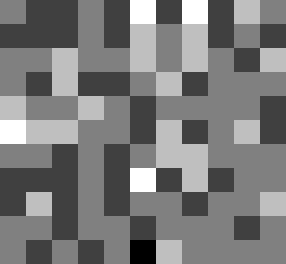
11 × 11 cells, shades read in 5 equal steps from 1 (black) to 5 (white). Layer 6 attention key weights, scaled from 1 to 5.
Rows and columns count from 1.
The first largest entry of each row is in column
6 6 3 3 1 1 7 6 2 1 7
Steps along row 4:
down up down same up up down up same same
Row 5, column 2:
3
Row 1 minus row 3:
0 -1 -2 0 -1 1 -1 1 -1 2 -1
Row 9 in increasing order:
2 2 2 2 3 3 3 3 3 4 4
